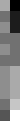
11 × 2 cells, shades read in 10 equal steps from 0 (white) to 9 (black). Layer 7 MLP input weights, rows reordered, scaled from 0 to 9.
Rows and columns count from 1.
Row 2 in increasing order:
5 8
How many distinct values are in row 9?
2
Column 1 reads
3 5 4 5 4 5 4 4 4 5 6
